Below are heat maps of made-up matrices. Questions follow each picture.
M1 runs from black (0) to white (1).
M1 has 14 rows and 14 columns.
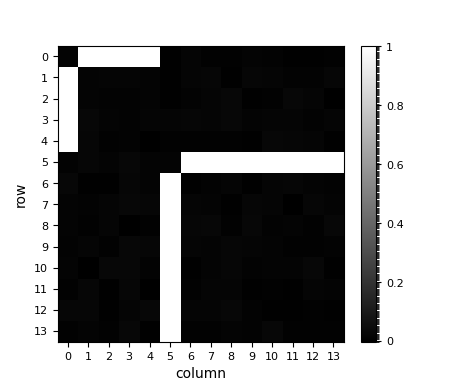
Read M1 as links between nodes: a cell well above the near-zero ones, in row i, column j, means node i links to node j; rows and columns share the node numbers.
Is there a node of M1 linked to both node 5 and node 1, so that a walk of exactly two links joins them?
no
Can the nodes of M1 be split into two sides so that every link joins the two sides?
yes
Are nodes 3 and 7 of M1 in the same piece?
no
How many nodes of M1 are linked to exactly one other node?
12
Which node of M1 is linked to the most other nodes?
node 5
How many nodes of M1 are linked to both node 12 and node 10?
1
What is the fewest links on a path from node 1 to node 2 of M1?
2
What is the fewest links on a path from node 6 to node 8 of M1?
2
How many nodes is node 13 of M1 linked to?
1
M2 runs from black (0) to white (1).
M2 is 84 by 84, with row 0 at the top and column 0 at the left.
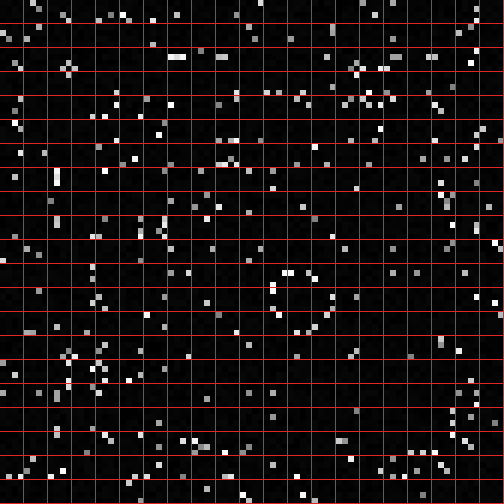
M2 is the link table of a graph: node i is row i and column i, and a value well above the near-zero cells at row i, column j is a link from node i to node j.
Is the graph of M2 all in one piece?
no
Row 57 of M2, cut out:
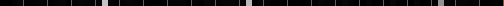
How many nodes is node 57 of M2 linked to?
3
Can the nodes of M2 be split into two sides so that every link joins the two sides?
yes
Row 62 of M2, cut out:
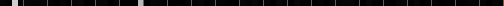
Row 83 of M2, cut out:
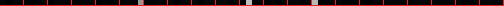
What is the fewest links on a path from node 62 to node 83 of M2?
2
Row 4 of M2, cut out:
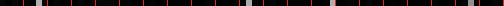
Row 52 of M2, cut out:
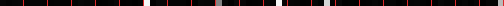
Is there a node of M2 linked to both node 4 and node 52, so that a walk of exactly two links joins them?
no
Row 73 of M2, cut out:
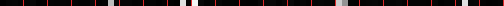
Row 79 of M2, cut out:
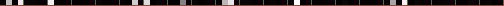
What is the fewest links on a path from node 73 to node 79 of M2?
2
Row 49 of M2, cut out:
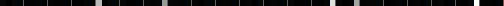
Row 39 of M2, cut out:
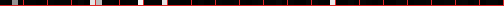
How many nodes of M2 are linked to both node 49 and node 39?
3
